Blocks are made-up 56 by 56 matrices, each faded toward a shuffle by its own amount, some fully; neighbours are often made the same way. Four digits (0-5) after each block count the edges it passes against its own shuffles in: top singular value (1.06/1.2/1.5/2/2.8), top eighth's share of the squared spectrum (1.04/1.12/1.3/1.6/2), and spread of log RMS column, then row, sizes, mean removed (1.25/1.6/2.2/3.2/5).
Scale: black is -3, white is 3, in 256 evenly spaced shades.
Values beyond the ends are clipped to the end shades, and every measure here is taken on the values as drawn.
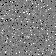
0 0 0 0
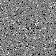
2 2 0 1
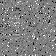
2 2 0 0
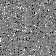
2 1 0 0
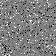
0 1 0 0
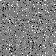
3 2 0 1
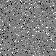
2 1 0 0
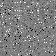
2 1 0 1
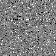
3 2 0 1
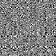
4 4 1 2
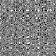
4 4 2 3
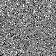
1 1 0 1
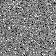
0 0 0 0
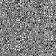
3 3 1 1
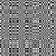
5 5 4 4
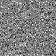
3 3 1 1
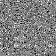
2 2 1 0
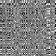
5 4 3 3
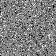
0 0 0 0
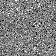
0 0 0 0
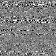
2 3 0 4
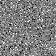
2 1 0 0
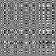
5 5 4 4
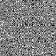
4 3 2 2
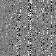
2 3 3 0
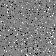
0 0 0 0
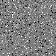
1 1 1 0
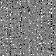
2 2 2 0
